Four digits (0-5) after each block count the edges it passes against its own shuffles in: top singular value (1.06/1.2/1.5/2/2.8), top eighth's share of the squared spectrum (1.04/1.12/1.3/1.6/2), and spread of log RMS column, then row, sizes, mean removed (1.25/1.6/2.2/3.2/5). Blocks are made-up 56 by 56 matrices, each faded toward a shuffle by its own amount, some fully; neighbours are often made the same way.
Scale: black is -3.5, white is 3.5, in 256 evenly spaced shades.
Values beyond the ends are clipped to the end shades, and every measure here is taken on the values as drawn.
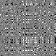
4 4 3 3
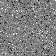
1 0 0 0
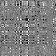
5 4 3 3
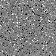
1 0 0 0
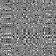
4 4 2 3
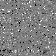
3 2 0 1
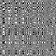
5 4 3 3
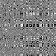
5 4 3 3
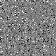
3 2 1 1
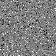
0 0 0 0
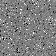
0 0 0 0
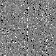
2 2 2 0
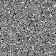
0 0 0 0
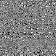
1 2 0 3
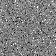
0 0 0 0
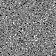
0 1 0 0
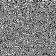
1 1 0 2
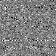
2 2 0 3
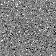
0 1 0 1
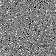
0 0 0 0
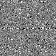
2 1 0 2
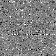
2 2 0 2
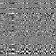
4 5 2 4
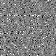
3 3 1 2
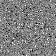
2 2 0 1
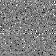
3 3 1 2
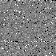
3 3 0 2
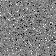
1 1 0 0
